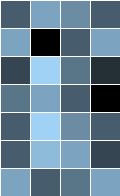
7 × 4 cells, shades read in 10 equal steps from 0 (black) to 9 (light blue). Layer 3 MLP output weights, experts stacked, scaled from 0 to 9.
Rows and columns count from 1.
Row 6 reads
4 8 7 3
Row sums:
21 18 19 16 23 22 23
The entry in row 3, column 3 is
5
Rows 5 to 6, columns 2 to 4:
9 6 4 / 8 7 3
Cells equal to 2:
1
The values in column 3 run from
4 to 7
